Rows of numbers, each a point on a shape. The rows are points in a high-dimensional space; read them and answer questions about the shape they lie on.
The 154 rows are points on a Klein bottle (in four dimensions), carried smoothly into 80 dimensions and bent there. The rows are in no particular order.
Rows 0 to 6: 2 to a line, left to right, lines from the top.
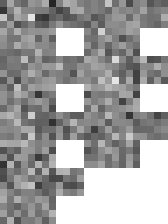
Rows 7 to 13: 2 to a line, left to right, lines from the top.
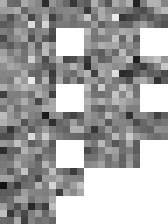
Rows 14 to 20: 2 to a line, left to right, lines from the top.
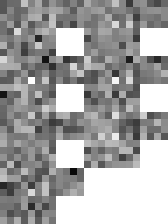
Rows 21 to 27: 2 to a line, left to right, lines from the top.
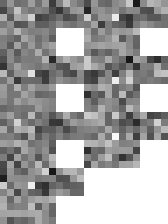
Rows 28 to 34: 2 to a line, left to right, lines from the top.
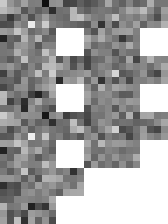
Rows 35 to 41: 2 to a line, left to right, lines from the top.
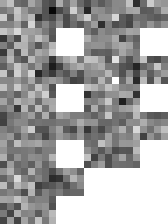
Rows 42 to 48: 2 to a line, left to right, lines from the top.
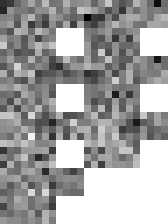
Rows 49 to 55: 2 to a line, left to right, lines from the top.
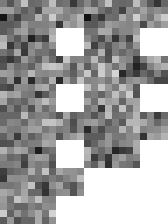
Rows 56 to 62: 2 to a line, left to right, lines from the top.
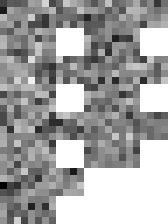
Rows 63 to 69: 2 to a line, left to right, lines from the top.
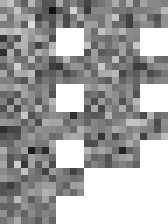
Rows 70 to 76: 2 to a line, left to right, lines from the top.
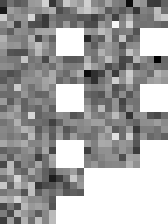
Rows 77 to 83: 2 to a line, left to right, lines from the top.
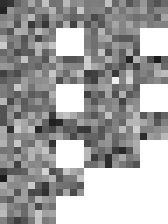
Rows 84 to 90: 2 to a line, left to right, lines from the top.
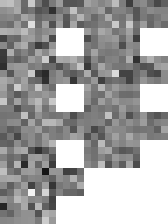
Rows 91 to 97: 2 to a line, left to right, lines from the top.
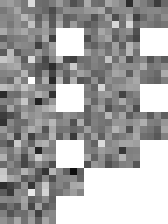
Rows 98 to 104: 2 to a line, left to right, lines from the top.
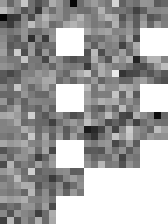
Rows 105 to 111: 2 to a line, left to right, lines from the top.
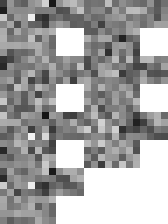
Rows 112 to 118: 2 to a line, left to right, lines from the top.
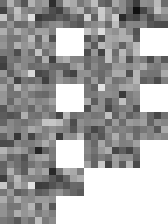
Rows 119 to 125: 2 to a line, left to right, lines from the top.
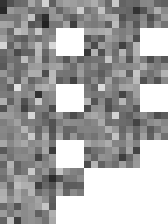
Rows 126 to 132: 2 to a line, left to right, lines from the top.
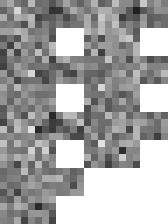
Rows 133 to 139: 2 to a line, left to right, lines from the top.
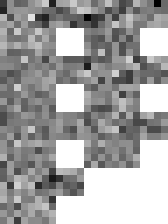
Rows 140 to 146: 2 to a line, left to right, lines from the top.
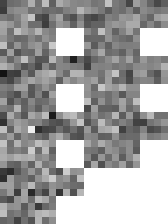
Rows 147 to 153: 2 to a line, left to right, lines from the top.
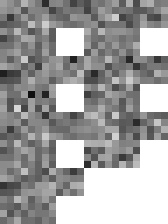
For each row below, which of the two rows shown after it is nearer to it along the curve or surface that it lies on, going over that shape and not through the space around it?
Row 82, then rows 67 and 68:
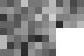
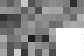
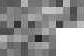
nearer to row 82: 67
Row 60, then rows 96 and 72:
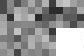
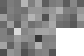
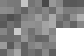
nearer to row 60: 96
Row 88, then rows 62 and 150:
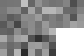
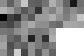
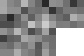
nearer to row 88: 62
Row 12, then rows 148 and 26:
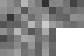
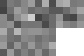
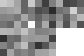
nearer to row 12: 26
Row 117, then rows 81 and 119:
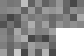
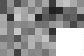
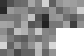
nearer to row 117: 119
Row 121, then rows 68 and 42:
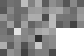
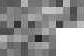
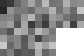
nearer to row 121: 42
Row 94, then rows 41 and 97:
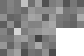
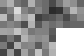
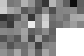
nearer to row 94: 97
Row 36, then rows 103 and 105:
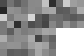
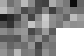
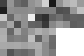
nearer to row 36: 105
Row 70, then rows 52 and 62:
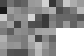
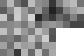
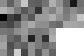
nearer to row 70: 52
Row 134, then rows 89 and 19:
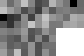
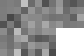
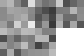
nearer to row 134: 89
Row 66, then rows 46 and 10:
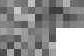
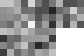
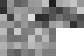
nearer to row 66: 46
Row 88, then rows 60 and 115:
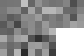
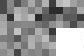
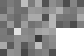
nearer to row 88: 115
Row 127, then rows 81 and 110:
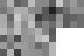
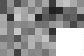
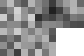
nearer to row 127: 81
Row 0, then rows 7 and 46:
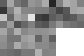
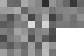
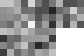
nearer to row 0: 46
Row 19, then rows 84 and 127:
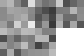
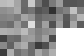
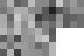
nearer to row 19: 127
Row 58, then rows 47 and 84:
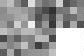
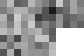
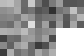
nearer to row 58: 47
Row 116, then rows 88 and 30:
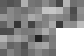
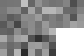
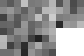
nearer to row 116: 88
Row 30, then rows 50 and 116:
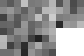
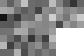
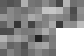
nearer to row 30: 50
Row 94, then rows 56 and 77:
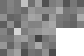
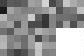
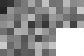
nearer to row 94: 77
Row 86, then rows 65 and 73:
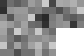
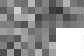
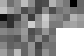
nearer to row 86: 65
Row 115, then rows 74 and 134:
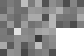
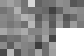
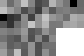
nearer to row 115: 134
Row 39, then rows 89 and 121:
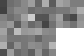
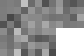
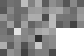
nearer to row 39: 121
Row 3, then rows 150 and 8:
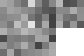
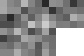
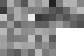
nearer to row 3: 150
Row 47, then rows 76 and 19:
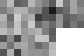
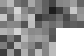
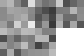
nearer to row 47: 19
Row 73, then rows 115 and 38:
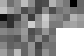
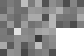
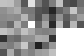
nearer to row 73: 115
